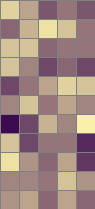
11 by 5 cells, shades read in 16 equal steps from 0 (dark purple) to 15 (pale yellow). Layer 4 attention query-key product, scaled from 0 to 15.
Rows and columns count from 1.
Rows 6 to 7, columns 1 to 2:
8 12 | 0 4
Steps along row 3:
same down up same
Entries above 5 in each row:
3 5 5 3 4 5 3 3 4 5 5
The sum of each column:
98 95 83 102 78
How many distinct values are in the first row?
4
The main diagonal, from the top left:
13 11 6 6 12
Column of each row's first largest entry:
1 3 1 1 4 2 5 1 1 4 2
